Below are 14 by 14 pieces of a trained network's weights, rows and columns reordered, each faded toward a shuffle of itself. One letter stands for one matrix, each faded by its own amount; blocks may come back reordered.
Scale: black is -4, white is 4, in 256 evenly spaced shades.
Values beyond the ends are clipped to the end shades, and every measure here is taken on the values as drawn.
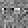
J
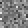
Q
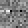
J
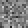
J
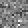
Q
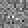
Q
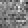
Q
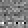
J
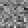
J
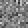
Q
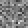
J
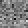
Q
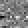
J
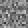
J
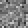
Q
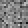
Q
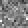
Q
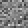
J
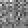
J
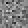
J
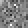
Q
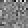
J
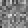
J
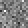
Q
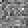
Q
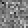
Q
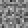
J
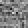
J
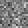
Q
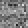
J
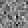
Q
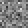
J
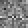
J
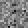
Q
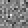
Q
